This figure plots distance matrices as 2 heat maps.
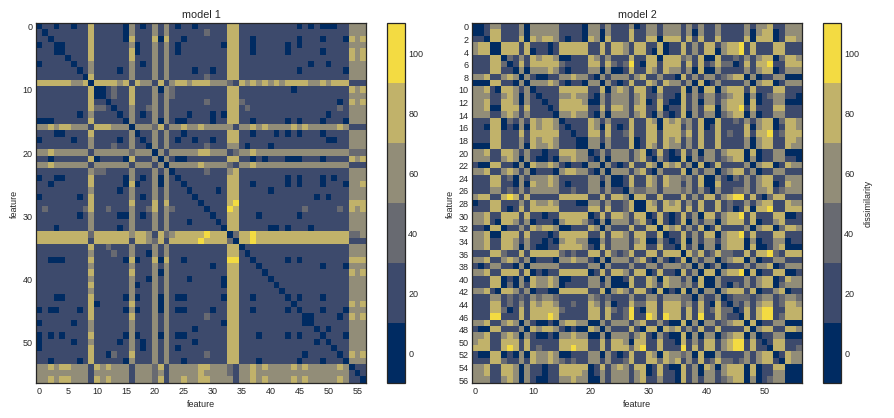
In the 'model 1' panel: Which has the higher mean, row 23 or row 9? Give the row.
9
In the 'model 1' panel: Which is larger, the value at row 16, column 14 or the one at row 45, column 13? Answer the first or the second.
the first
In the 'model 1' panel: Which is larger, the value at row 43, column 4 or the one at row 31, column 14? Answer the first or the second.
the second
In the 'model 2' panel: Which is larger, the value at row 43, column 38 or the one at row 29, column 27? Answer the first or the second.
the second
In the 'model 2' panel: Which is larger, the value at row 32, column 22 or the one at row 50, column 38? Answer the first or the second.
the second
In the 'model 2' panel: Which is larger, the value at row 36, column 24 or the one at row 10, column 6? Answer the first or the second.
the second
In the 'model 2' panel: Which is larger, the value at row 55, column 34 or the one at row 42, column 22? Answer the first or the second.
the second
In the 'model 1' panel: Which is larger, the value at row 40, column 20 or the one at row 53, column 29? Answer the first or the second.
the first
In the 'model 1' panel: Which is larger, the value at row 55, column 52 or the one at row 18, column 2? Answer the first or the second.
the first
